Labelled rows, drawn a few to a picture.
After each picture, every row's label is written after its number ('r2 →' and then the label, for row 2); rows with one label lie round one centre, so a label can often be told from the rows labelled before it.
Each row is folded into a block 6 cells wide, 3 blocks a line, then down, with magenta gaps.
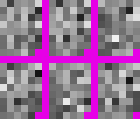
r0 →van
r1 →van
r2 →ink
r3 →van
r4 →ink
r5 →van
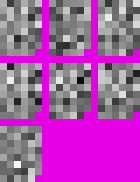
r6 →van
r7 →ink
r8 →van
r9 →van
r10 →van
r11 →van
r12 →ink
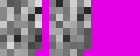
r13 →van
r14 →van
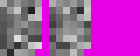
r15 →ink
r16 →ink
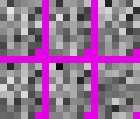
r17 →van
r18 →van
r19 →van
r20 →van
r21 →van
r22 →ink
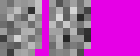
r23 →ink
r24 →van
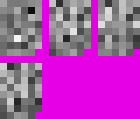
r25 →ink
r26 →van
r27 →van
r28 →van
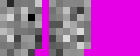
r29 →van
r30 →ink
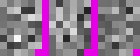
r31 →ink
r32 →van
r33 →ink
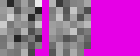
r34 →van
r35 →van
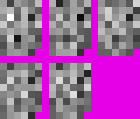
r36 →van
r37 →van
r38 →van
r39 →van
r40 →van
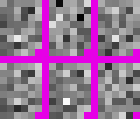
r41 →ink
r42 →van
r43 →ink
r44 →ink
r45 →ink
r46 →van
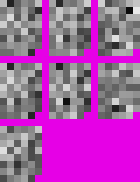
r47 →van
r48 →van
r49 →ink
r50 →van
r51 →van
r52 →ink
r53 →van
